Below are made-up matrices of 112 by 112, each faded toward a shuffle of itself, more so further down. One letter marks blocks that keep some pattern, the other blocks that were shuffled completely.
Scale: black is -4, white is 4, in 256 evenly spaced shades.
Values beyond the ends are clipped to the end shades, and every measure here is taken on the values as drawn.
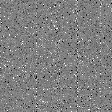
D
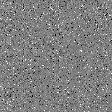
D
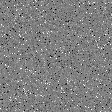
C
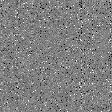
D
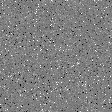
C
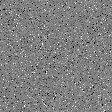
C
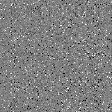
D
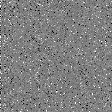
D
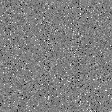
D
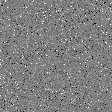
C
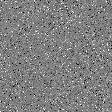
C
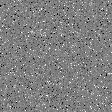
C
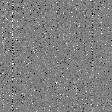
D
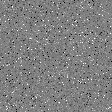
C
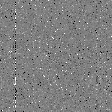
D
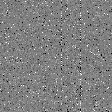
D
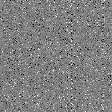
D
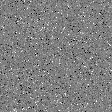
C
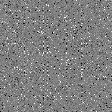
D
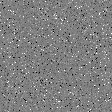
C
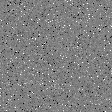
C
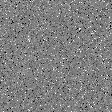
C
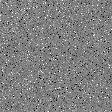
C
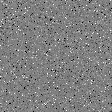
C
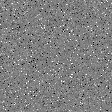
C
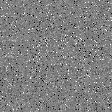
D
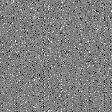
D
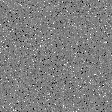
C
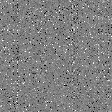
D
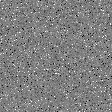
C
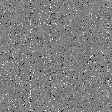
D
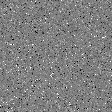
C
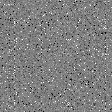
D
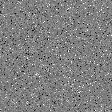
C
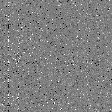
D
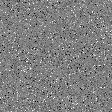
C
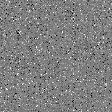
D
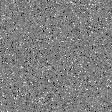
C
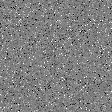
C
